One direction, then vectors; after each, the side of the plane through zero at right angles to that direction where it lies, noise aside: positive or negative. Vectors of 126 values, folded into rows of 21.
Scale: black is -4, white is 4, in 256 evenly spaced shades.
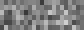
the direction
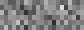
positive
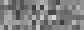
negative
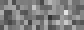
positive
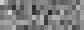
negative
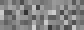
positive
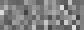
positive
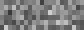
positive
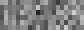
negative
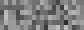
negative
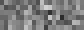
negative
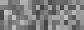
negative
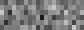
positive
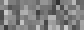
negative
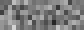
negative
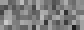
negative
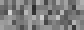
negative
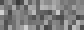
positive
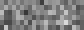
positive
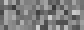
negative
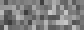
positive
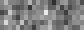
negative
